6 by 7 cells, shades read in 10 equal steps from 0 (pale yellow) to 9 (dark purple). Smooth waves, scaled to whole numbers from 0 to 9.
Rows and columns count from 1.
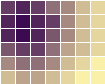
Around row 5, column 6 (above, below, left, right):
2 0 2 0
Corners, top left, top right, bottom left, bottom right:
7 1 2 0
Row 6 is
2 3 3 2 1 0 0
